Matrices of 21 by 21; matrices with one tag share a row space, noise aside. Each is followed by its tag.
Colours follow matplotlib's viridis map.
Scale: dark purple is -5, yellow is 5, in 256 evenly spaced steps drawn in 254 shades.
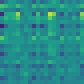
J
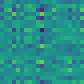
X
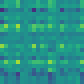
J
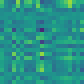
X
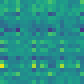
J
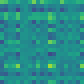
J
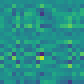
X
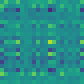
J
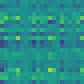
J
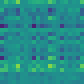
J
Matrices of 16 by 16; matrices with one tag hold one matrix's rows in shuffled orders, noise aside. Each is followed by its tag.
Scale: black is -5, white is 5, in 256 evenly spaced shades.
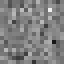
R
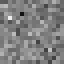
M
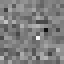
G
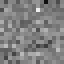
G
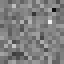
R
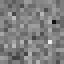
R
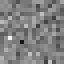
M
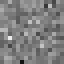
M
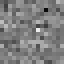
G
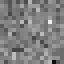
R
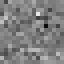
G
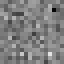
R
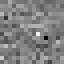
G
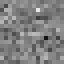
G
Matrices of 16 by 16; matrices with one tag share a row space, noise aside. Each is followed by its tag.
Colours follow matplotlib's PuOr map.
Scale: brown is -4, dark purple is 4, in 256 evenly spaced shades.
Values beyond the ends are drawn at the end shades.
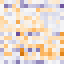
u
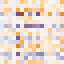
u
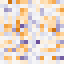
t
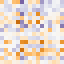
u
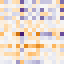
u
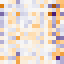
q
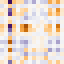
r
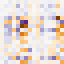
t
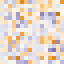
t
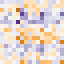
u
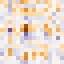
r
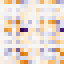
t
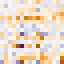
u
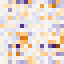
t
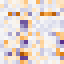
t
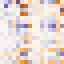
t
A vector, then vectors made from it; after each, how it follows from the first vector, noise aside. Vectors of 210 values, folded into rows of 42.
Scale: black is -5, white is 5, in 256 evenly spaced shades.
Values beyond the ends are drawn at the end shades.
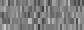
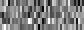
scaled up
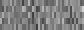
wrapped around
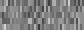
copied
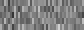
wrapped around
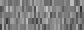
wrapped around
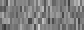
negated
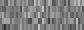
negated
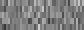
negated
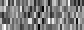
scaled up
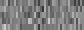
copied
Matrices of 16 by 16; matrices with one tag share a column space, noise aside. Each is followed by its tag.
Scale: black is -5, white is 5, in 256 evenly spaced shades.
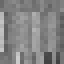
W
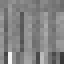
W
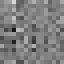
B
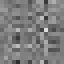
B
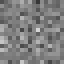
B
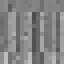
W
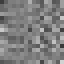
B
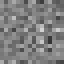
B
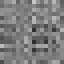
B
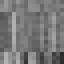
W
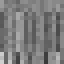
W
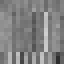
W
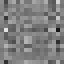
B
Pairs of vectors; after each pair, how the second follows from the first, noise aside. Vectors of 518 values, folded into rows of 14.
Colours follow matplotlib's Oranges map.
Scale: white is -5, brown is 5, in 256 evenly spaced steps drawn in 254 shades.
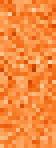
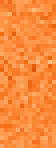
shrunk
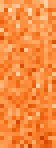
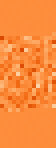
partly zeroed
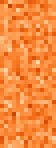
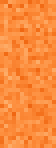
shrunk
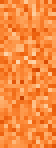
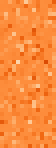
partly zeroed
